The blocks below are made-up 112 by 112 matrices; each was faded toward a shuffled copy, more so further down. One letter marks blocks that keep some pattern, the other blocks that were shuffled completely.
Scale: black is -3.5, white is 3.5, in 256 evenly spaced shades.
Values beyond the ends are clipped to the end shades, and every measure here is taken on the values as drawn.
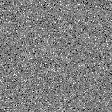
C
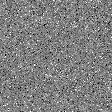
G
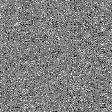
C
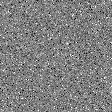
G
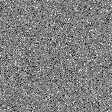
G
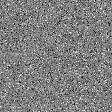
C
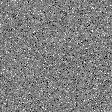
G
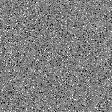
C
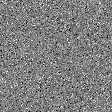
G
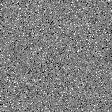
G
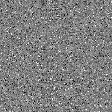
C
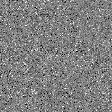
C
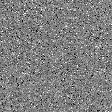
C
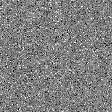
C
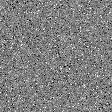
G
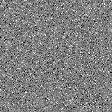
C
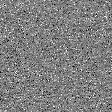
C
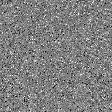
C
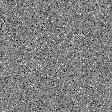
G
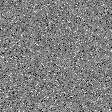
G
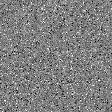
C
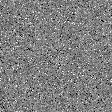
G
